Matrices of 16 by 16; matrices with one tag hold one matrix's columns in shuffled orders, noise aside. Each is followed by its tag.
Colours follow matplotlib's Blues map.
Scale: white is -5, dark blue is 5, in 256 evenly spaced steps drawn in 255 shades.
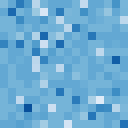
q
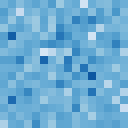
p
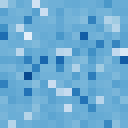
p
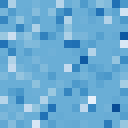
q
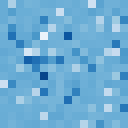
p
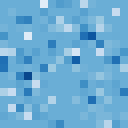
p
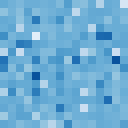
p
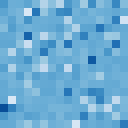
q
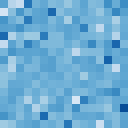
q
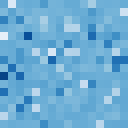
p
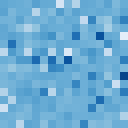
p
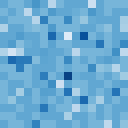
p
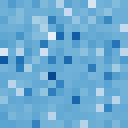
p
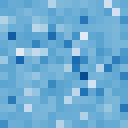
p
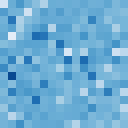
p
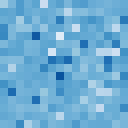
p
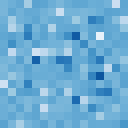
p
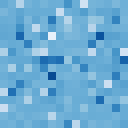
p
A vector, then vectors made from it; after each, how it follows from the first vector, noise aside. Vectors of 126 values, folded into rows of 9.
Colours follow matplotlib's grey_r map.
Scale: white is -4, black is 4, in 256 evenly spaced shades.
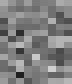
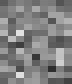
negated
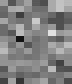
wrapped around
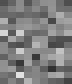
negated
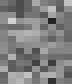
wrapped around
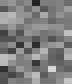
wrapped around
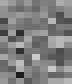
copied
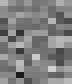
copied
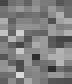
negated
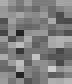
copied
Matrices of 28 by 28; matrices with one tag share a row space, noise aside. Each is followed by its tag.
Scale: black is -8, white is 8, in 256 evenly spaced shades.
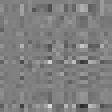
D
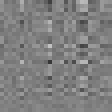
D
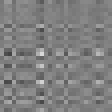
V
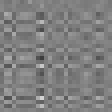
V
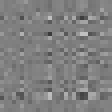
D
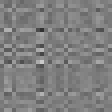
V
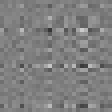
D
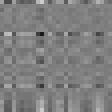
V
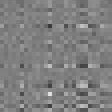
D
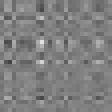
V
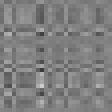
V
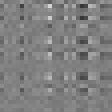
D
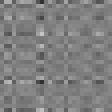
V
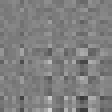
D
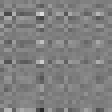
V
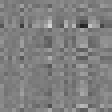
D
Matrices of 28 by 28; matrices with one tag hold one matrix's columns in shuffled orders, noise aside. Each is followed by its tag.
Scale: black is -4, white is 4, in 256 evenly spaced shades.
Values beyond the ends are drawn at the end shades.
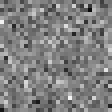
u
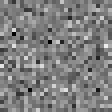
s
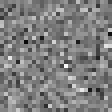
s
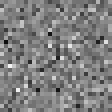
s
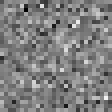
u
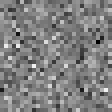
s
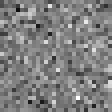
u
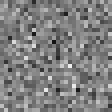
s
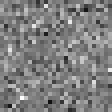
u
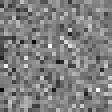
s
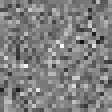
s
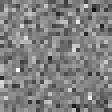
u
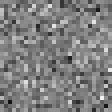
u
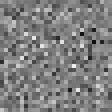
s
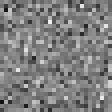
u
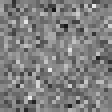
u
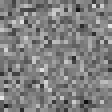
u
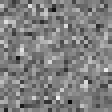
u
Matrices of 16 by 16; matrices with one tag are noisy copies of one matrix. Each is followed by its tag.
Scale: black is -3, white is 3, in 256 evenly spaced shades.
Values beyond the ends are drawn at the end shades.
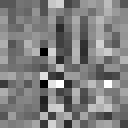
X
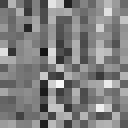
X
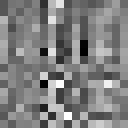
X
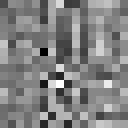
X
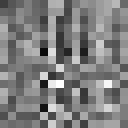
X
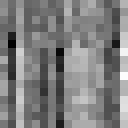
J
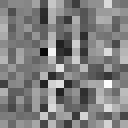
X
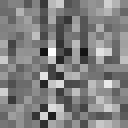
X
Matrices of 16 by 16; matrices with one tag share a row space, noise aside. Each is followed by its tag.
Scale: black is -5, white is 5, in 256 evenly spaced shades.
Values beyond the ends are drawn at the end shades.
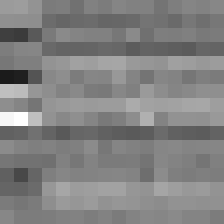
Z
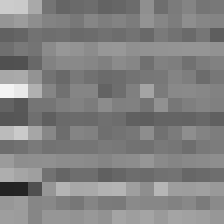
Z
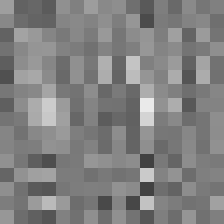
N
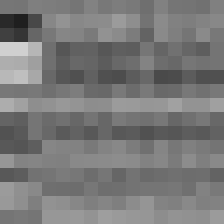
Z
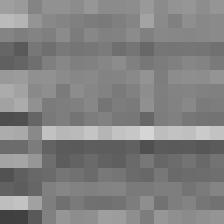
Z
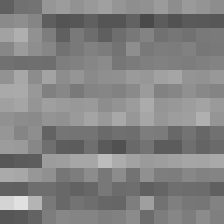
Z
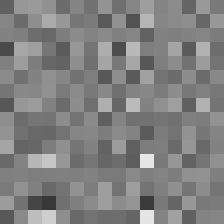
N
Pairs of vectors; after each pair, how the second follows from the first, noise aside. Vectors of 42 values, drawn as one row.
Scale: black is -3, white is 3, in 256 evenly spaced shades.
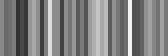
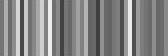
sign-scrambled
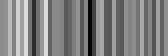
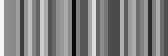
shuffled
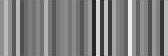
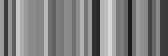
sign-scrambled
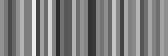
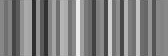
shuffled
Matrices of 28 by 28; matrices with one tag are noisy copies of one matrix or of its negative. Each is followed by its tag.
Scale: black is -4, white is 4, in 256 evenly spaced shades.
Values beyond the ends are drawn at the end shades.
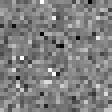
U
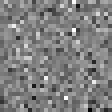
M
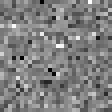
U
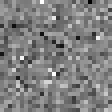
U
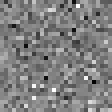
M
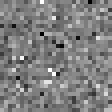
U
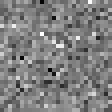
U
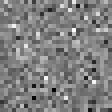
M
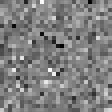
U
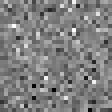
M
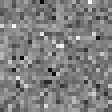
U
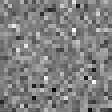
M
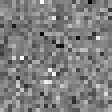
U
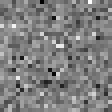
U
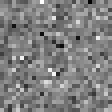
U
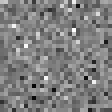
M
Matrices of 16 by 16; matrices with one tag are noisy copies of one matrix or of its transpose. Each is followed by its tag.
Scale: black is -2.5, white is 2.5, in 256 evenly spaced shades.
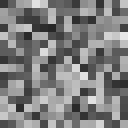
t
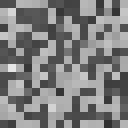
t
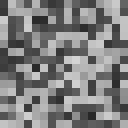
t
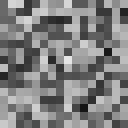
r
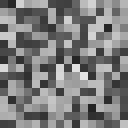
t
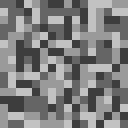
r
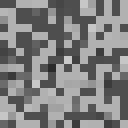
t
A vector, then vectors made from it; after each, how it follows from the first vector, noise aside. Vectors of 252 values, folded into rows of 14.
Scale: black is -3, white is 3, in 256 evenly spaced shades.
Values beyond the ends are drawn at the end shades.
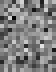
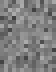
shrunk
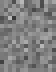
shrunk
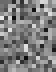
sign-scrambled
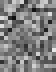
sign-scrambled
